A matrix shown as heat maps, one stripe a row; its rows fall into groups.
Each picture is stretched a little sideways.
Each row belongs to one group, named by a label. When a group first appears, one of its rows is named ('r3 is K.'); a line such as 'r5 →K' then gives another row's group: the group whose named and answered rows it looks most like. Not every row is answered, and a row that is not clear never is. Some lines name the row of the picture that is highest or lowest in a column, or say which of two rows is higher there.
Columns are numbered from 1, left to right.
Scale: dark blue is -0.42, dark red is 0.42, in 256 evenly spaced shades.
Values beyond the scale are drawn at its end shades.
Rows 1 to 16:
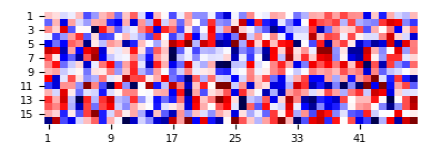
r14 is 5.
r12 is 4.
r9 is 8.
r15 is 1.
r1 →8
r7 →1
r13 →5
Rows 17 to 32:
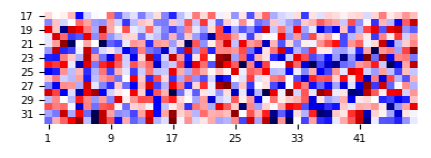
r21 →4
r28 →1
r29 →5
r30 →5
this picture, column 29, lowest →28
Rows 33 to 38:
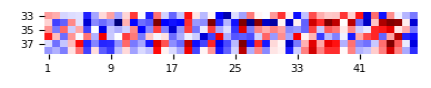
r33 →8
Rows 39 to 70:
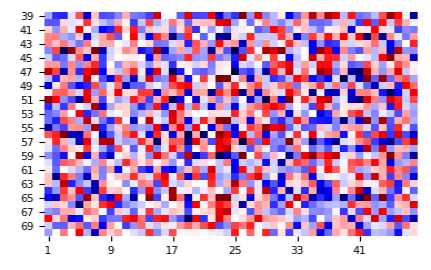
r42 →8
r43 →5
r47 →1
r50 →5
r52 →1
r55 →1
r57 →5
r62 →4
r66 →5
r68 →4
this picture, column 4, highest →44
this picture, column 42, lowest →42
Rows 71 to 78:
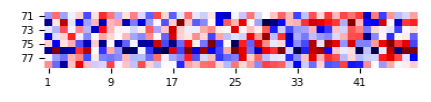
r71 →8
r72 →4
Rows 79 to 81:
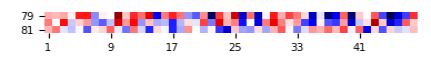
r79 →5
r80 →5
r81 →8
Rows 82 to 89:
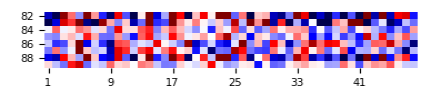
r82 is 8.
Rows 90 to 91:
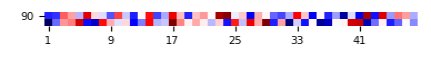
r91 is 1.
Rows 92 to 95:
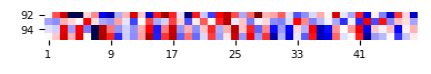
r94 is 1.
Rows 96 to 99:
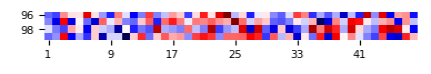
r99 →4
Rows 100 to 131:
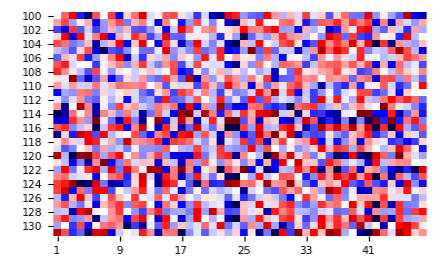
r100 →4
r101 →8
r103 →1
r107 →8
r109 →4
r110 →5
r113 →4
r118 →5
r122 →5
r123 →8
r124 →4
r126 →4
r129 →8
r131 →1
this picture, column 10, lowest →130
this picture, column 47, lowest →122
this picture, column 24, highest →115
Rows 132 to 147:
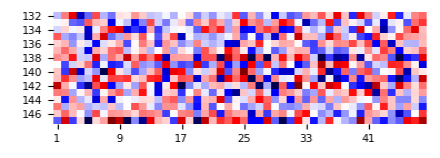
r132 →4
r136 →8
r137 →5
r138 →5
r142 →1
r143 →8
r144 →4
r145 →4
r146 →5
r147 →5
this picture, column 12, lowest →147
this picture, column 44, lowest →136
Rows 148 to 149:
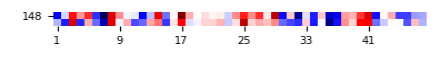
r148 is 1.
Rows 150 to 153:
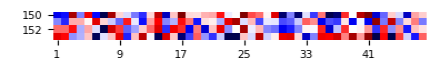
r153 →8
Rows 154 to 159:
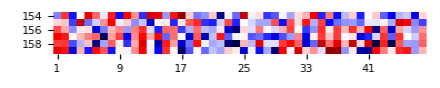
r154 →5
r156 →8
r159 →1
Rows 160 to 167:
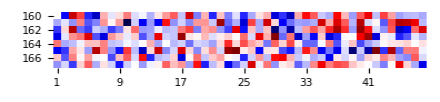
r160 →4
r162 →4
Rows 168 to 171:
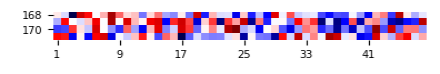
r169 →5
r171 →1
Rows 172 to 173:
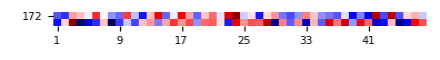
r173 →4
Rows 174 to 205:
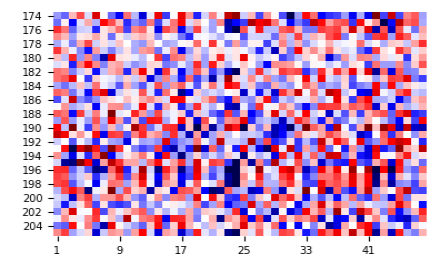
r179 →1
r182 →8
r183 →4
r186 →4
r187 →8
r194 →1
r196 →8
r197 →8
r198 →8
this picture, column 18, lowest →191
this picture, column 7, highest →194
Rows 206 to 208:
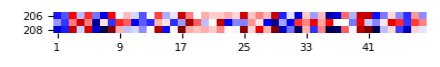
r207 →4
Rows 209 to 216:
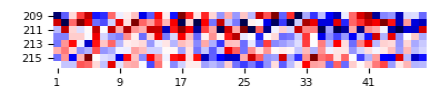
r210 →4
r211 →5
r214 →4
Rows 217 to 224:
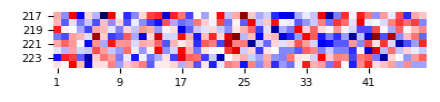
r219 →1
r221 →5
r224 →4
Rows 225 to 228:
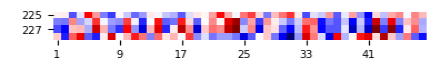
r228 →4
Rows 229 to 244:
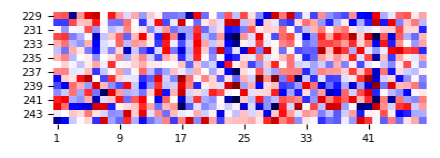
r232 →8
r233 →8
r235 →8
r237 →8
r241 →8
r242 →1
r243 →5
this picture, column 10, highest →243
